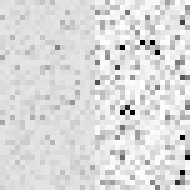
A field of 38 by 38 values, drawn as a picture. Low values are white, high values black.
Histogram: skewed, a long tail of high values. Stripes: none. Slope: none. Seam: vertical, 50% of the way across, the left part calmer. Grain: fine.
